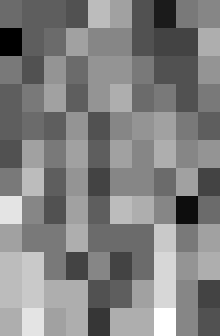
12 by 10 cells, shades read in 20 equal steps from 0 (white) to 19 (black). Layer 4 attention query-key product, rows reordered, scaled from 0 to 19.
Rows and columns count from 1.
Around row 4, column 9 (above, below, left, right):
13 10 10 10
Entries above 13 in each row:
1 3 0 0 0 0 2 1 0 2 1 1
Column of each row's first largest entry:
8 1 2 9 5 1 5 9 5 4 10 5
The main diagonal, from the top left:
11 12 8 12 13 7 9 9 10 6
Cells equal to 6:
12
